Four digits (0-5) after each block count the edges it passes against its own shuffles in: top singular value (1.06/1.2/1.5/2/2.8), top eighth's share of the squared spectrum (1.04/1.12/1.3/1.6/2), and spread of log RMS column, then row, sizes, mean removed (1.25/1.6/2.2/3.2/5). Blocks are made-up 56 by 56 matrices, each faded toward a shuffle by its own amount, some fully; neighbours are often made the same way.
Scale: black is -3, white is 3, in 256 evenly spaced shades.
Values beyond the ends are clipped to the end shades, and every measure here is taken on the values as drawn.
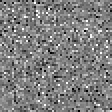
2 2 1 0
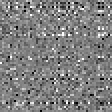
4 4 2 3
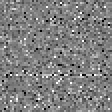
3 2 0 1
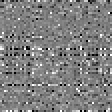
4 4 2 3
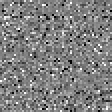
3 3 1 1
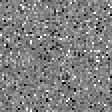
0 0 0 0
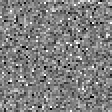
0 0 0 0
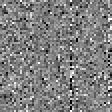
2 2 3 0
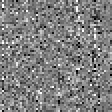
1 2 3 0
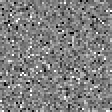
0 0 0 0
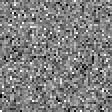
0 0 1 0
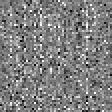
3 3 2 1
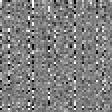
4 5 4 2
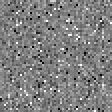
1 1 1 0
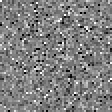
2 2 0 0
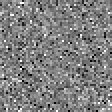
2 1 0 0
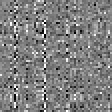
4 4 3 2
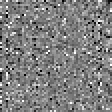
3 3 2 1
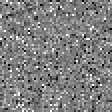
2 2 1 0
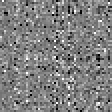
3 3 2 1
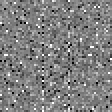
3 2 1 0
